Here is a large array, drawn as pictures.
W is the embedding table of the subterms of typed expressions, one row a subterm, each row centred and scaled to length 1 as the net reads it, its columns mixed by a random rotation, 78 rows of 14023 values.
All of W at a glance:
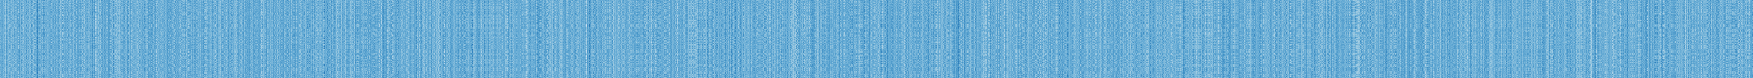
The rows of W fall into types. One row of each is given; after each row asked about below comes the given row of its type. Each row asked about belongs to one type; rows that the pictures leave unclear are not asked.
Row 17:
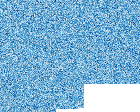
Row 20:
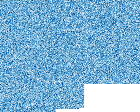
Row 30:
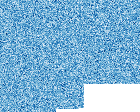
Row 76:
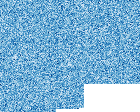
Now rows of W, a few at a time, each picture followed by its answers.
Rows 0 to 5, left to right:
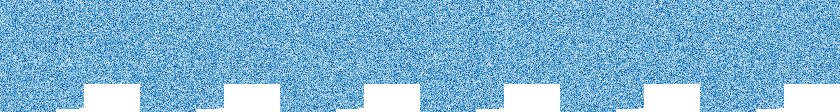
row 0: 76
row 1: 17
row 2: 17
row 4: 30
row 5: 17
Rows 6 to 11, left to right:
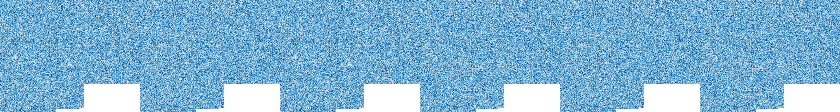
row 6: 76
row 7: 30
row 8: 76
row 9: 17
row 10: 30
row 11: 17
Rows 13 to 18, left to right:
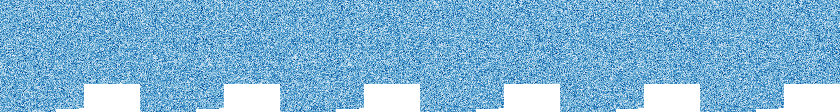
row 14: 76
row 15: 76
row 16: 30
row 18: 30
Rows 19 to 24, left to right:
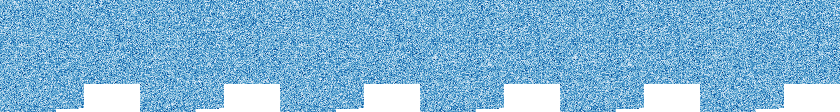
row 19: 30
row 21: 30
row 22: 76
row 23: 76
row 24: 20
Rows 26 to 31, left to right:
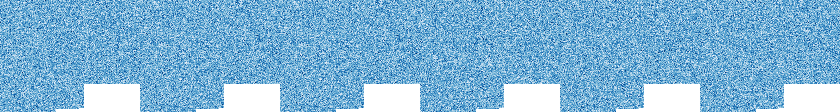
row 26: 20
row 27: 30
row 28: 30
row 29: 76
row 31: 17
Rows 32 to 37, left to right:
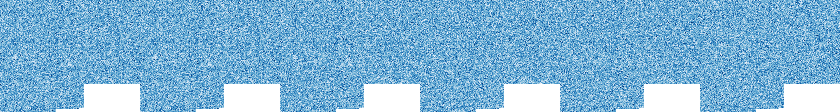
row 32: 76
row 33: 76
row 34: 76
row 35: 20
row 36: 17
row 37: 30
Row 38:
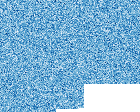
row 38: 17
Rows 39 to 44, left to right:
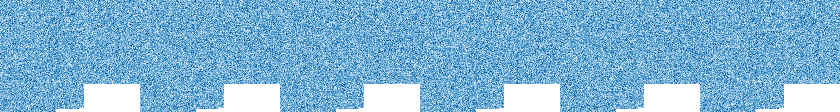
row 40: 17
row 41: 30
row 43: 17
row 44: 20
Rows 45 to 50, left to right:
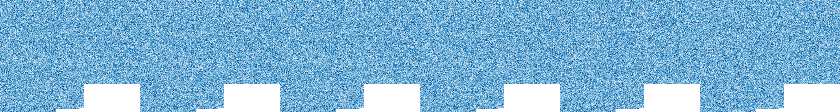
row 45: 17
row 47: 17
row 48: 17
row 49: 20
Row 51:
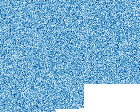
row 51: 20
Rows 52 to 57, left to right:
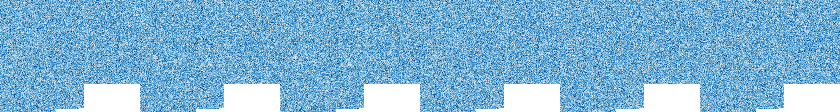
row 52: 20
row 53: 76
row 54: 76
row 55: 20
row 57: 30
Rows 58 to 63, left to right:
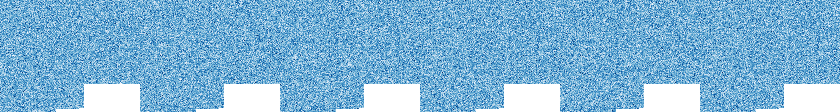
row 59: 30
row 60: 76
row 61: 20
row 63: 20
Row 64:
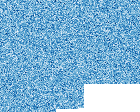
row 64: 17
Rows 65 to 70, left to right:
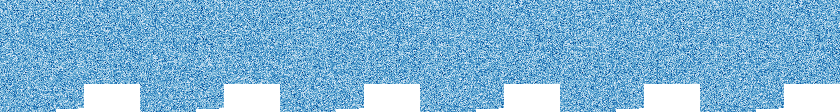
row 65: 17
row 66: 76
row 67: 20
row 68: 30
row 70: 30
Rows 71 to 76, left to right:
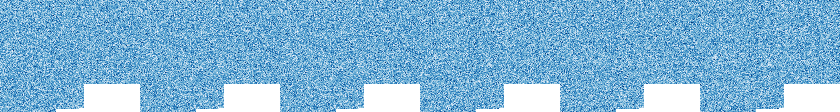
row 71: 17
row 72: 17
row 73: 17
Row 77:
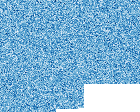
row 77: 17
